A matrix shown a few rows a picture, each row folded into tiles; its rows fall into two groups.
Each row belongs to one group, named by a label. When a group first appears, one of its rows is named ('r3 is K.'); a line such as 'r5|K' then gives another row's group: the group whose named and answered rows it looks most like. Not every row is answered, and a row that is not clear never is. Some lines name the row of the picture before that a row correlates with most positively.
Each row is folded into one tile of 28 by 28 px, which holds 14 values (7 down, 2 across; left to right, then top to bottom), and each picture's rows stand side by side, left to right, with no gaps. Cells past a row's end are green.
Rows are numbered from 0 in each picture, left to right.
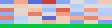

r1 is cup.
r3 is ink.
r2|ink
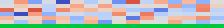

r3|ink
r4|cup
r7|ink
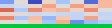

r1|ink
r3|ink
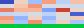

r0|ink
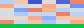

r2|cup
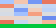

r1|cup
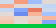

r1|ink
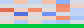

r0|ink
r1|ink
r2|ink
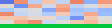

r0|cup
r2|cup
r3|cup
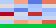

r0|cup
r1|cup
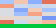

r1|cup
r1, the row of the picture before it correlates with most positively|1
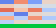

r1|ink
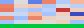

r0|ink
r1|cup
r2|ink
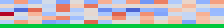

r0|cup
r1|ink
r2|ink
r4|cup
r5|cup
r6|ink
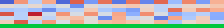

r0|cup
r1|cup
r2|cup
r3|cup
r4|cup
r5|cup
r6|ink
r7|ink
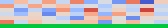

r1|cup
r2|cup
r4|cup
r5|ink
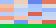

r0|ink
